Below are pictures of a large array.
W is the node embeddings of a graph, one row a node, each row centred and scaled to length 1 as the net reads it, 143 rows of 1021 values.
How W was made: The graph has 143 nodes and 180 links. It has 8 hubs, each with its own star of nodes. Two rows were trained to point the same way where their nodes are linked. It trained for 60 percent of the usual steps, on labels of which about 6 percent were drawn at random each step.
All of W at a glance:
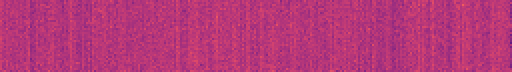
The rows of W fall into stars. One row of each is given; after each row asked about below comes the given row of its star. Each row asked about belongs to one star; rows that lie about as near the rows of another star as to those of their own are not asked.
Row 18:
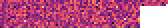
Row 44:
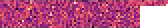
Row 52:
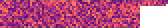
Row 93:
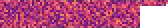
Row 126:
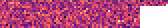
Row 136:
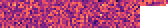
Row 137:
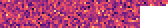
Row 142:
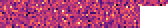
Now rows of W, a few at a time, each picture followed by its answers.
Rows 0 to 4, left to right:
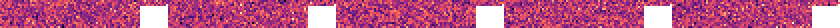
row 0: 52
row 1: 52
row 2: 136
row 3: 18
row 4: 93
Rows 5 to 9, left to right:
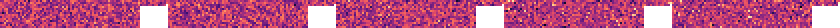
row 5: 142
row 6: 126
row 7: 93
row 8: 137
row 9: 137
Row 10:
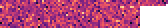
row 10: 52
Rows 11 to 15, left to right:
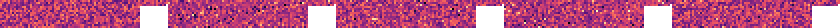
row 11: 18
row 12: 142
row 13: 44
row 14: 52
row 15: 44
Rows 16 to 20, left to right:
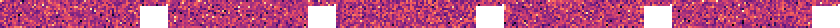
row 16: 93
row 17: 136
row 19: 52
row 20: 136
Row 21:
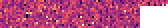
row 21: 18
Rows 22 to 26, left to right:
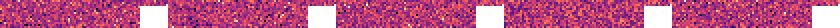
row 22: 52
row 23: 126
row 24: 44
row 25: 44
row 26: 93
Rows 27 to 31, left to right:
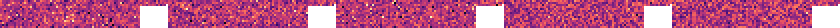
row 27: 126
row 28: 136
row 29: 142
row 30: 44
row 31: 93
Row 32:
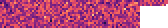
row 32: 44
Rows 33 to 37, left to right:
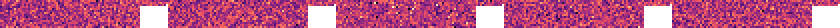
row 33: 93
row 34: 18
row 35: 126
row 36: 142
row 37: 142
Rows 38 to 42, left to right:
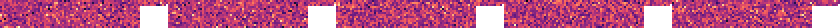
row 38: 126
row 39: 137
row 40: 136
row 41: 93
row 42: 137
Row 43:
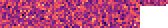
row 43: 126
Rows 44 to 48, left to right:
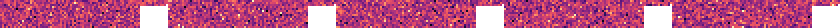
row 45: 93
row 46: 52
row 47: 93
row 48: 136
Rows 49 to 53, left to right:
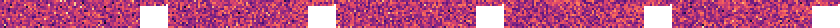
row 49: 44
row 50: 52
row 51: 93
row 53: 52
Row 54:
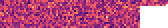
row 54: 142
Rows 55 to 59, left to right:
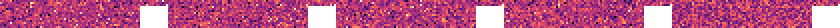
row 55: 137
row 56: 18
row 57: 93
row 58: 18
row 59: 93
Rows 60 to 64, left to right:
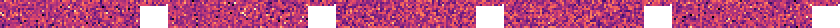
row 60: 44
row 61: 126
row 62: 18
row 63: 136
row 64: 126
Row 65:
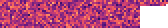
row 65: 136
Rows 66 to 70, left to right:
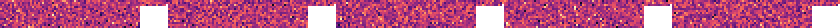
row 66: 93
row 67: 142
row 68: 44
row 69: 136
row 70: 44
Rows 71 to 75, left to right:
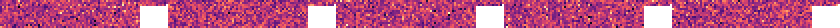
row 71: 52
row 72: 137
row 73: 93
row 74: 44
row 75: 52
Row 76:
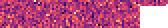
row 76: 126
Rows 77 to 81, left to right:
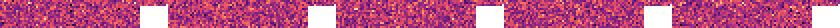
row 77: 44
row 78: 18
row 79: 136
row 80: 136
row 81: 52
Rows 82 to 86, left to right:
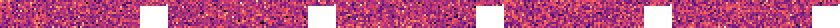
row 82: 137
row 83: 136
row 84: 44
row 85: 137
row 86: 18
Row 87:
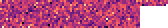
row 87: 93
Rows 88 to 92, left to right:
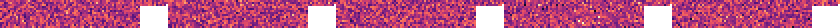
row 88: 44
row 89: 126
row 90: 136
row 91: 142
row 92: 44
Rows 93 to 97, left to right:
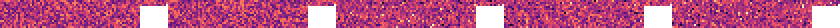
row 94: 137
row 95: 126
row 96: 44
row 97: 52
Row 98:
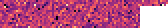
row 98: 142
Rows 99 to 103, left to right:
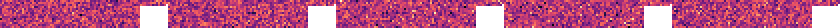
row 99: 137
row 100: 142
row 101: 137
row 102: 93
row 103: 126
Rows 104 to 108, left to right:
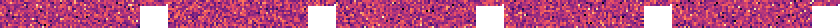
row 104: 44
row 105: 137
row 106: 142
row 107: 44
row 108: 137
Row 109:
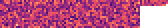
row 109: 142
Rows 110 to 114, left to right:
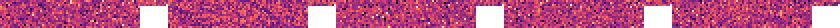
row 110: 52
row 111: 136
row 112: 18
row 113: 142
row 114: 137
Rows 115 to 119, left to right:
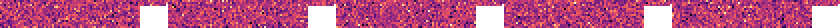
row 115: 137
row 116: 142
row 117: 52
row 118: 52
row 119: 126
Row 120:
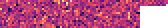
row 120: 44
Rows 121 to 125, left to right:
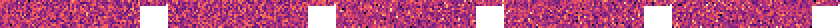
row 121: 18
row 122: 142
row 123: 18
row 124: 18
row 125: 93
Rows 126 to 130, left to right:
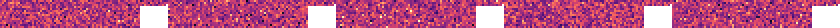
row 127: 52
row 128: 136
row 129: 52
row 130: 44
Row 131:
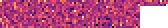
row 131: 136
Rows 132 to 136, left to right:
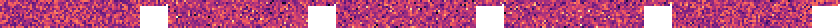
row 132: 126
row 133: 126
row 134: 137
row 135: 137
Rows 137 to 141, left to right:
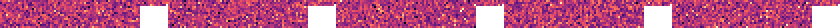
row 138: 137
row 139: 18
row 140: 142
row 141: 142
